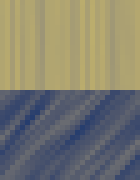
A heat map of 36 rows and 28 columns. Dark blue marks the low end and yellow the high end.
The table splits into 2 rows of 1 panel. Panel 1,1: high, streaked downward, faint in contrast. Panel 2,1: low, slanting up to the right.
